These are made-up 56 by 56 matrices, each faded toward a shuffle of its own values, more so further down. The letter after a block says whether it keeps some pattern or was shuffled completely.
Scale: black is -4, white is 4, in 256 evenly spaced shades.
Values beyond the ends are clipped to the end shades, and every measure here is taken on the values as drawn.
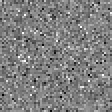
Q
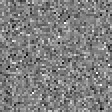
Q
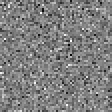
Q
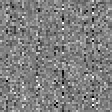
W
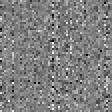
W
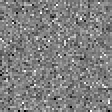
Q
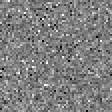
Q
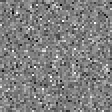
Q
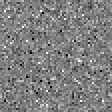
Q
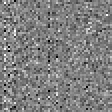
W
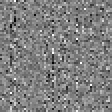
W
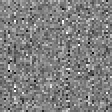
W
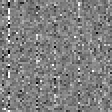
W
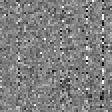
W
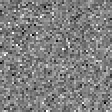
Q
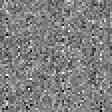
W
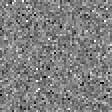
Q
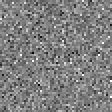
Q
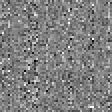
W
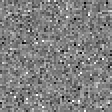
Q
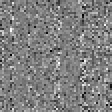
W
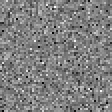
Q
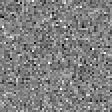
Q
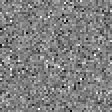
Q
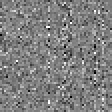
W
